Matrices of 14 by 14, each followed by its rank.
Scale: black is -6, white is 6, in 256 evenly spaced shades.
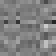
two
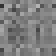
three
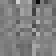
two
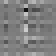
two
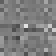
three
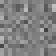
three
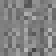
three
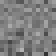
three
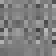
two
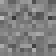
three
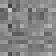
three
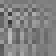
two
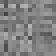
three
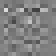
two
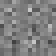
three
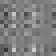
two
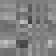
two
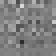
three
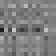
two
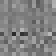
three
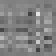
two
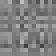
two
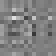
two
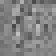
three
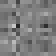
two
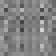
two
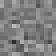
three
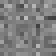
three
